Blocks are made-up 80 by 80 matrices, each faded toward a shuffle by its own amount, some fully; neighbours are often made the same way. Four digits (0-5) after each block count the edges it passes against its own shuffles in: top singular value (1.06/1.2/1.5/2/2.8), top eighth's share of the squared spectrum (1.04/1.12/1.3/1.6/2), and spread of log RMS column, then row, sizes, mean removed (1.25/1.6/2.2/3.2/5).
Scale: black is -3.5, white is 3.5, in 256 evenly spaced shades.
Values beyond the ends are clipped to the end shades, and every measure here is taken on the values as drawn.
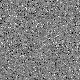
0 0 0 1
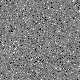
0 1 0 0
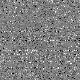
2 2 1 2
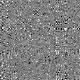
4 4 2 2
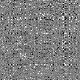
4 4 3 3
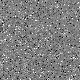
2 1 0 0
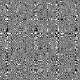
4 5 3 3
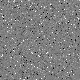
0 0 0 0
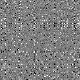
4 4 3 2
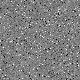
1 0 0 0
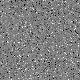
1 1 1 0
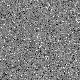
2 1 0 0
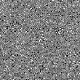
3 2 1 1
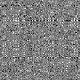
4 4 2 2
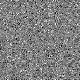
3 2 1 1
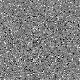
3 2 0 1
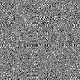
4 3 1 2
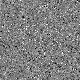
1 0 0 0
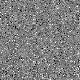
3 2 1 1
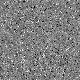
2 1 0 0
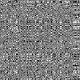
5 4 3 3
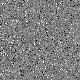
2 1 0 0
